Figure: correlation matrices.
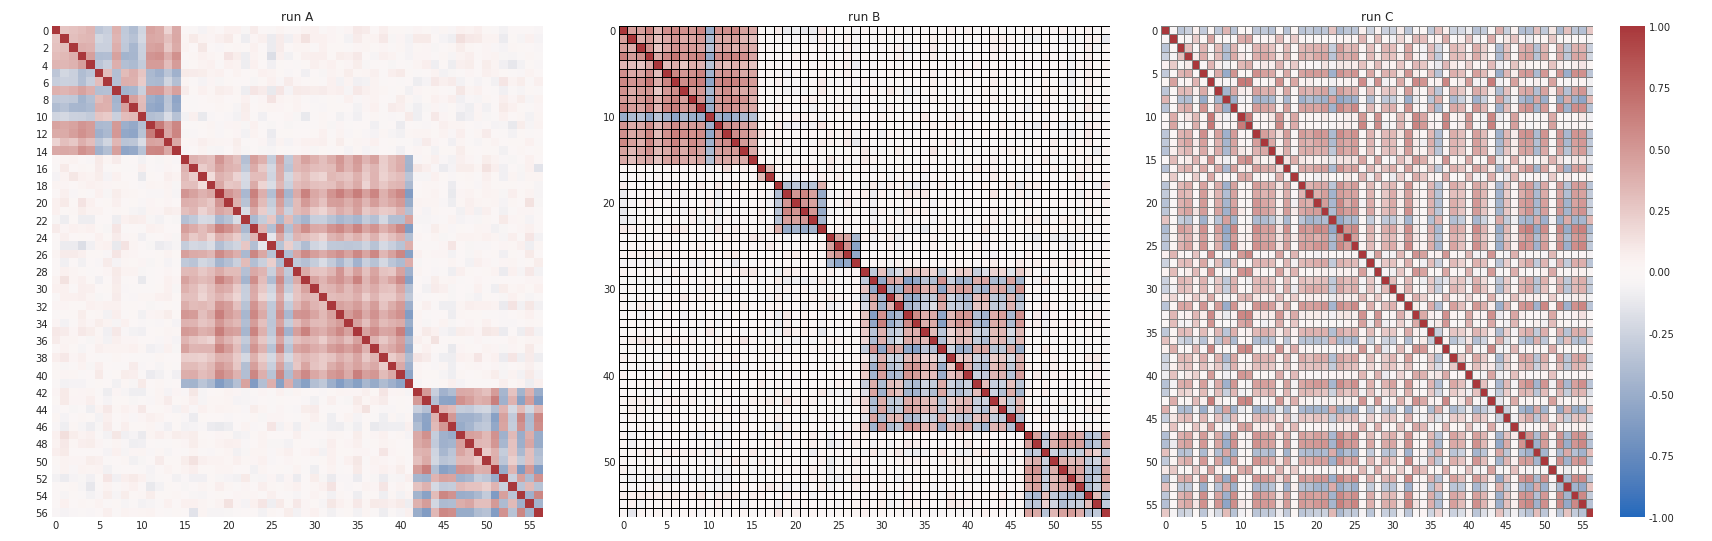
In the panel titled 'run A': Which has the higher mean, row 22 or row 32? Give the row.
32
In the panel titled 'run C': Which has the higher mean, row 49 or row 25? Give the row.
25
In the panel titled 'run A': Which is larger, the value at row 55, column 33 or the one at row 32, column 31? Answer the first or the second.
the second
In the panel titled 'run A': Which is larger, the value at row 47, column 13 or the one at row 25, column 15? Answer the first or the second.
the first
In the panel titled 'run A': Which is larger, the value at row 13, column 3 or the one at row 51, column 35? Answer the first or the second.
the first
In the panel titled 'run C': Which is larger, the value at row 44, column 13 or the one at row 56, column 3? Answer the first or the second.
the second
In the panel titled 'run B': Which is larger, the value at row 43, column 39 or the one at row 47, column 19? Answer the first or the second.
the first
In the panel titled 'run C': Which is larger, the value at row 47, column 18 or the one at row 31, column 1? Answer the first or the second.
the first
